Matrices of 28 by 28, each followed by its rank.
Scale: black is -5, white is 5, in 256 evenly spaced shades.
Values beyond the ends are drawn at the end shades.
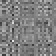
three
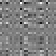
two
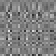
two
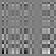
one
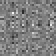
five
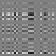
one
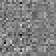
five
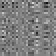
three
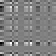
one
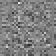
five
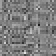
five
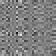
three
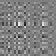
two
